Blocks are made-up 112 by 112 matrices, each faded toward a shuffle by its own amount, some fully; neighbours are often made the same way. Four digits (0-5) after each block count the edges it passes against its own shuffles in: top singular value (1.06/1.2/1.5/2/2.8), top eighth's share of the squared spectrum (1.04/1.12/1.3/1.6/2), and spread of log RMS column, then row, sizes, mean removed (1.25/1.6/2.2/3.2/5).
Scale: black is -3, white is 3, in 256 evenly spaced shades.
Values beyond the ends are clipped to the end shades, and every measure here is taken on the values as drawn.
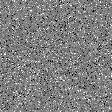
3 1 0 0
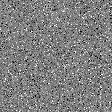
2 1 0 0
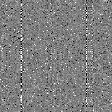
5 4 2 1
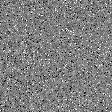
2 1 0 0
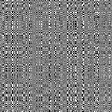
5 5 5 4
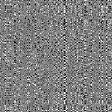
5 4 4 3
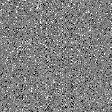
4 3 2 1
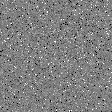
0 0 0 0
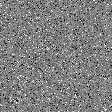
2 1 0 0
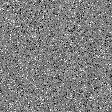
2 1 0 0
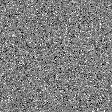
0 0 0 0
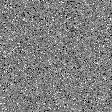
0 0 0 0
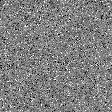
0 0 0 0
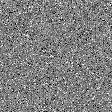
0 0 0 0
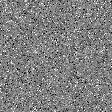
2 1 0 0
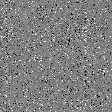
3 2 1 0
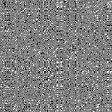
5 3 3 2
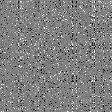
4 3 2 2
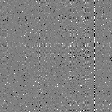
5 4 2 1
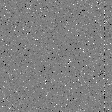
3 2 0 0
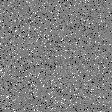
3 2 1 0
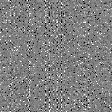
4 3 2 1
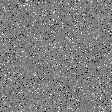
2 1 0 0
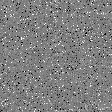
2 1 0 0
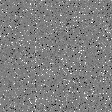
2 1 1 0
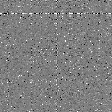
4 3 1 2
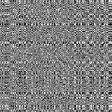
5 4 4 4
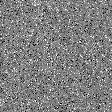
2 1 0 0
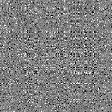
5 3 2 3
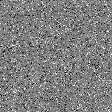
3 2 0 0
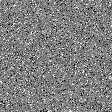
2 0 0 0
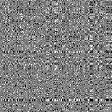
5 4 3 3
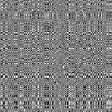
5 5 4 4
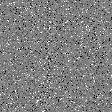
3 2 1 1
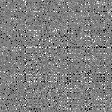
4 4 2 3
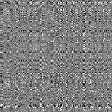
5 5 3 4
